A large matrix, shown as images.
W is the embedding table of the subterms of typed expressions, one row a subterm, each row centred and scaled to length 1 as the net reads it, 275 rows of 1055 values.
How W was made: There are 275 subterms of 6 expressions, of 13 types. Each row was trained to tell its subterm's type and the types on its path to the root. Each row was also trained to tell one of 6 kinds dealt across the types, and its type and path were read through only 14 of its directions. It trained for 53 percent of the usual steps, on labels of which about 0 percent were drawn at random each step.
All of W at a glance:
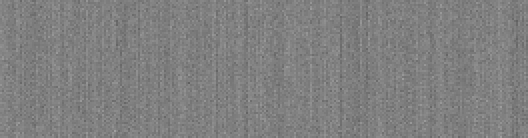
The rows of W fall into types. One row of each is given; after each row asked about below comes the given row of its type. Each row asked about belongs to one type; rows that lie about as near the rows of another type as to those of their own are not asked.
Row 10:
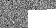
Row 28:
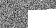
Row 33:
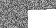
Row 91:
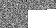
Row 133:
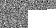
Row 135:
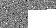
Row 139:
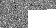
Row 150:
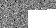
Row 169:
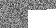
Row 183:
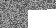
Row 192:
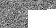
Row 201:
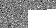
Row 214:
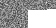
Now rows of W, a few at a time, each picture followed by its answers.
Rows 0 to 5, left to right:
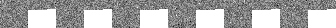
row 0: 28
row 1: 214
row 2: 10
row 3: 183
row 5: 183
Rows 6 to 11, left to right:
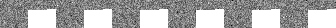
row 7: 201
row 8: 169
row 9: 139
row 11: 133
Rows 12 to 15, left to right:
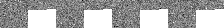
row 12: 91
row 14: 133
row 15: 91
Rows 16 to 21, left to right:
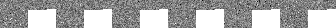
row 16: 150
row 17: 135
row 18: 10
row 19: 150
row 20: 183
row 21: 192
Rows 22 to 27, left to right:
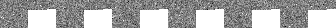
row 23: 28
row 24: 169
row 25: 150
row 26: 10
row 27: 133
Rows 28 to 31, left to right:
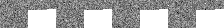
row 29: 169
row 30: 10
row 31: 91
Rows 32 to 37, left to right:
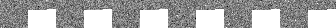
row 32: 201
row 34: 28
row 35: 214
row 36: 139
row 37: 133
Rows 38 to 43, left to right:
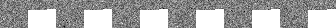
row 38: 150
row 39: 201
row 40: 10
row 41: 192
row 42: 91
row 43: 139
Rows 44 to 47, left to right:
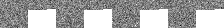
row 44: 135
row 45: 10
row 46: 169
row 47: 150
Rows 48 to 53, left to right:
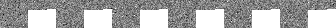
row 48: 150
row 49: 192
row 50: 201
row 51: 214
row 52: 133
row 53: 28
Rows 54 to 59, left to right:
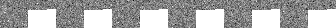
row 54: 91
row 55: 28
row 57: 183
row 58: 201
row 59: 10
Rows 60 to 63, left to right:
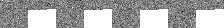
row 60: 33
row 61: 201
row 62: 135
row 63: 150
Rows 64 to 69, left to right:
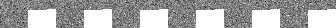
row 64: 28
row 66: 214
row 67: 28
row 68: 133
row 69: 91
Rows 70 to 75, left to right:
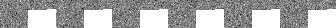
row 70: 169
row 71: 150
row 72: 91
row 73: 192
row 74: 135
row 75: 201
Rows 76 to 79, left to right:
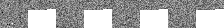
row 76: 150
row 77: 214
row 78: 150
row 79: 214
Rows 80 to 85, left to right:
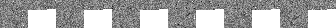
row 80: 183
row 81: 192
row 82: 192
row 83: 150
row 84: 169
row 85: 139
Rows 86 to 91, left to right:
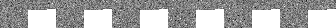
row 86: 192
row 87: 135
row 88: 10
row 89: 139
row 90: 91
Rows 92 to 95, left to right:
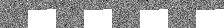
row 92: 201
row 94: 192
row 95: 201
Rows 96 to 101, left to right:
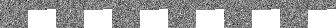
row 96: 150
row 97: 214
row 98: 133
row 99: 214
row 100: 183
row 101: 214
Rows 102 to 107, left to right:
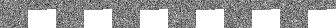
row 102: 214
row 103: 91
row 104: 133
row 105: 183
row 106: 201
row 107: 133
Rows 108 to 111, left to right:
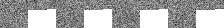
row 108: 201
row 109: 135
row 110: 169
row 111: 192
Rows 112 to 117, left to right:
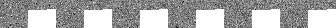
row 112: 150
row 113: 192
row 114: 28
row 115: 201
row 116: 169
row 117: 169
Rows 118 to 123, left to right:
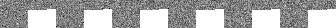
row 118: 192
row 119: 139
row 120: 150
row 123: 10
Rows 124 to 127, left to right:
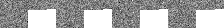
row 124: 150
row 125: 183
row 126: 133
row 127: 169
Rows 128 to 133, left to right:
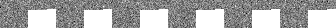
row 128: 28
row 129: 201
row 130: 135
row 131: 150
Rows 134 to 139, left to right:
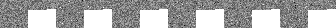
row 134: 150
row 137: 133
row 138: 33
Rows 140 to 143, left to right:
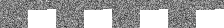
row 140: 192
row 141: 33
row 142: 214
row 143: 135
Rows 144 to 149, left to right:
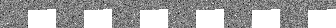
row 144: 33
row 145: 10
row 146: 201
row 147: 91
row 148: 133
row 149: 133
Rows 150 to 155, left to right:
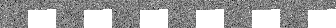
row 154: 33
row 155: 183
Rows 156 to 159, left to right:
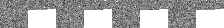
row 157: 133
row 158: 133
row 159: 33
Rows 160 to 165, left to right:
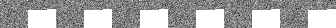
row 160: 192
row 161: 150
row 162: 201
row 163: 214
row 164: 91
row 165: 192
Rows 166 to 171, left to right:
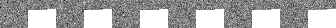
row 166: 28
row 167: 28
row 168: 214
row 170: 33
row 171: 33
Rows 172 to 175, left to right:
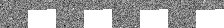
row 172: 150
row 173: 214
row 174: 214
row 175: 10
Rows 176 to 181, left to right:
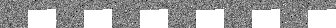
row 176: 201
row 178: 33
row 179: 183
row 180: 192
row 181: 91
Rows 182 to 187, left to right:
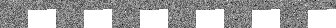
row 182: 192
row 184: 183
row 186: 139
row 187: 33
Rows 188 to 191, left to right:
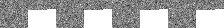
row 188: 214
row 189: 139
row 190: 183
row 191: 91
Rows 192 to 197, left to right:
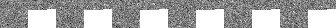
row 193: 10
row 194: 28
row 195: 135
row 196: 192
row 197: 10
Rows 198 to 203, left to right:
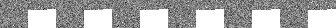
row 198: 183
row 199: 28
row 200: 33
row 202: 133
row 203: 139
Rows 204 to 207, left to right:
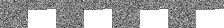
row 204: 214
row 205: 28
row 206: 192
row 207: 169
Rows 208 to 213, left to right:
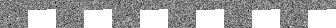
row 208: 183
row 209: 192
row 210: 91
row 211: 139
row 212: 169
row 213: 169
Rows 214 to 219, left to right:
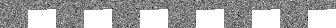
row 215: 183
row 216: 33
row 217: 201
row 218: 201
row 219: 139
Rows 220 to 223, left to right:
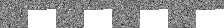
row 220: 192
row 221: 150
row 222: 150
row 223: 183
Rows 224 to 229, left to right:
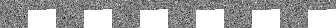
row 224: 133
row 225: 139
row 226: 135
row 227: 183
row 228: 139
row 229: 192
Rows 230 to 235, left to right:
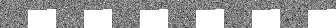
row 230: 192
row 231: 91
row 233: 169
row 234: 135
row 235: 91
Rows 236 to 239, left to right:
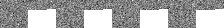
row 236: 192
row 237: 192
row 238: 139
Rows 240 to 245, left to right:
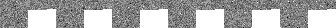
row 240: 28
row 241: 150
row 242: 135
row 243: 214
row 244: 183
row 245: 133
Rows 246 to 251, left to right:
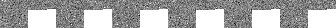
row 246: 214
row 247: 10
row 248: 150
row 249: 139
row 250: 139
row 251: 135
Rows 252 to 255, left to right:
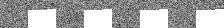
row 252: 33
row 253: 169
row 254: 10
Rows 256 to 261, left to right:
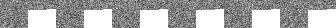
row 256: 135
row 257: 169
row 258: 139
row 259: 33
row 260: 139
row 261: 135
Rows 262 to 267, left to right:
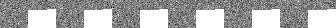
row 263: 133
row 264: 169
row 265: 91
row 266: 214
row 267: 10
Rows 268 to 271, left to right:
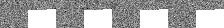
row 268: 169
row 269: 33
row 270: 214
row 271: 150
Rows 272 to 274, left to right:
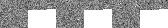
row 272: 33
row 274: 28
